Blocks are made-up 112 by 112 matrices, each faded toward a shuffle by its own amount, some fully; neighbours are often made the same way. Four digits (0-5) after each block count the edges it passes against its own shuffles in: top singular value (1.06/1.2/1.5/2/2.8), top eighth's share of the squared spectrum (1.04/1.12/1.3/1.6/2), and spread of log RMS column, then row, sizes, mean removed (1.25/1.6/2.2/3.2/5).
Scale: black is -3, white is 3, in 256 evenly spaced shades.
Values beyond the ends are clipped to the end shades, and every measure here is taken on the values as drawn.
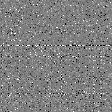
4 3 2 2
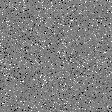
0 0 0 0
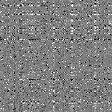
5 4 2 3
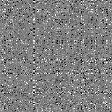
4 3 2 2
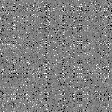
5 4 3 2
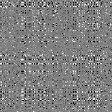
5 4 3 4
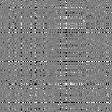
5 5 3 4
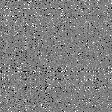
4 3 1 2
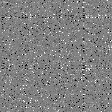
4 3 1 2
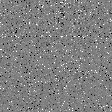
3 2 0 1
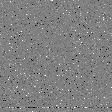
3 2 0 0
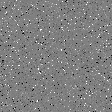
0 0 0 0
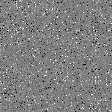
3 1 0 0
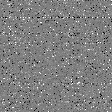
3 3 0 1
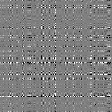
5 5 4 4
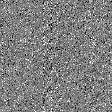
1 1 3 0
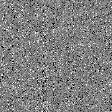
1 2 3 0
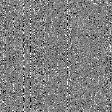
2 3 4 0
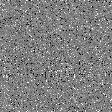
3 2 1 1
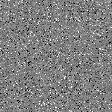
3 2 1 1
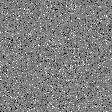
0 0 0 0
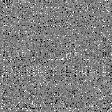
4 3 2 2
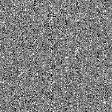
1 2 3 0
